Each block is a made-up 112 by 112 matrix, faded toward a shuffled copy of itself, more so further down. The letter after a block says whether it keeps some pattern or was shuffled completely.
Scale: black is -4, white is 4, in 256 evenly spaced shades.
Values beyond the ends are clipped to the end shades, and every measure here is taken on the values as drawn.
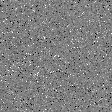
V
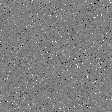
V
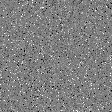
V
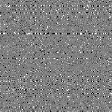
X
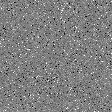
V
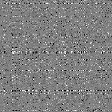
X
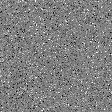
V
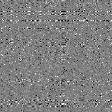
X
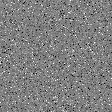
V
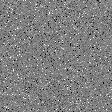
V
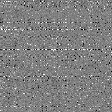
X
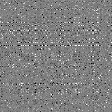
X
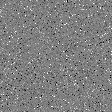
V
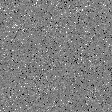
V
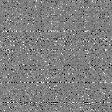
X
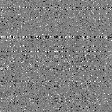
X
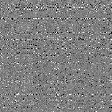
X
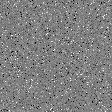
V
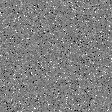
V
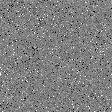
V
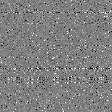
X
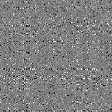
X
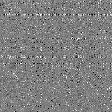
X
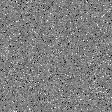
V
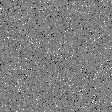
V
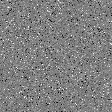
V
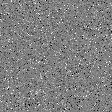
V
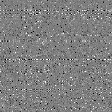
X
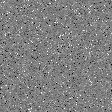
V
